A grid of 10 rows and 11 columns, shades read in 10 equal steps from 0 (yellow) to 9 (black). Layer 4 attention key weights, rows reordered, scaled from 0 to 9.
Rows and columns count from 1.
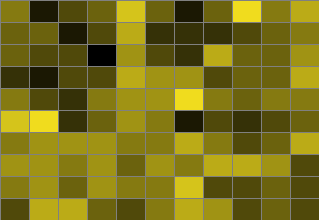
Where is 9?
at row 3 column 4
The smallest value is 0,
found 3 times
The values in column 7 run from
0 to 8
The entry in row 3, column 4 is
9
